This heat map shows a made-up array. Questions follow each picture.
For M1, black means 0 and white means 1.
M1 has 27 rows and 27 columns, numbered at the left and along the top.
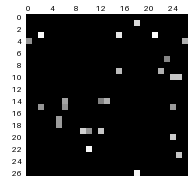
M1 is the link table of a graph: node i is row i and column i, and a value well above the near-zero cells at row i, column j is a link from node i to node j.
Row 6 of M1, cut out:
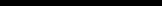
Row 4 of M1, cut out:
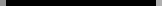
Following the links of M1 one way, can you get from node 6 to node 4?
no
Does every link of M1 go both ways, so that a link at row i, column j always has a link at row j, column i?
no
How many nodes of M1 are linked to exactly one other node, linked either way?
7
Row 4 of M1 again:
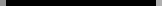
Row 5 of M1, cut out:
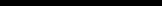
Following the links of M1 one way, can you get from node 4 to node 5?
yes
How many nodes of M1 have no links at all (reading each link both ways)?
3
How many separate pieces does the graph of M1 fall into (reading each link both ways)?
5
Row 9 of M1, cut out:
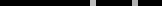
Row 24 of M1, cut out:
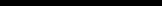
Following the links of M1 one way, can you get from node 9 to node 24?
yes
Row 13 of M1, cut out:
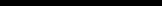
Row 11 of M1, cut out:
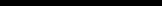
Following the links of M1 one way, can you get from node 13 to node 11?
no
